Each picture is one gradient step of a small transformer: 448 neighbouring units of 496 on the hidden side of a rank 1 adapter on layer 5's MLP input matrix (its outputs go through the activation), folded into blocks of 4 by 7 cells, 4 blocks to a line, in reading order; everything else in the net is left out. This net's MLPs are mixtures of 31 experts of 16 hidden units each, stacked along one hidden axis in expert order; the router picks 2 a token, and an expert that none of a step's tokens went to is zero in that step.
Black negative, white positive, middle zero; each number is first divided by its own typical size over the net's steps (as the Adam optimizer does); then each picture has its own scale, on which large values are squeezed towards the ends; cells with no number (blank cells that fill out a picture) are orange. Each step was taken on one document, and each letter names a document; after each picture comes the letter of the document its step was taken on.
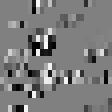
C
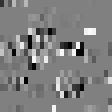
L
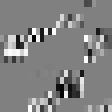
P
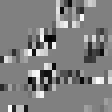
C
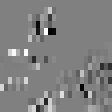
L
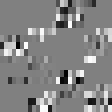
P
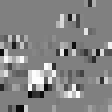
C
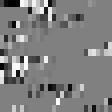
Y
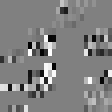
C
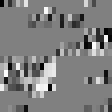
C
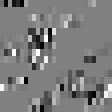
L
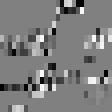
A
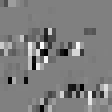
L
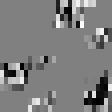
P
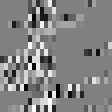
Y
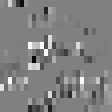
L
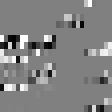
C
